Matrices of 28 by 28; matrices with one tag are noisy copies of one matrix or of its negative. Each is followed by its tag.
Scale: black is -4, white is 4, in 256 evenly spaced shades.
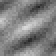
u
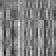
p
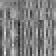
p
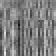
p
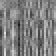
p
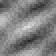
u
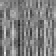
p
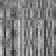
p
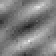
u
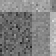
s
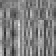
p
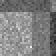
s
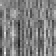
p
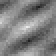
u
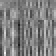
p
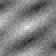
u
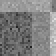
s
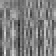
p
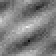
u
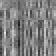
p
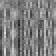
p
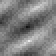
u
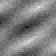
u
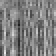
p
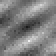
u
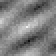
u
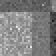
s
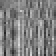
p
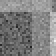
s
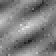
u
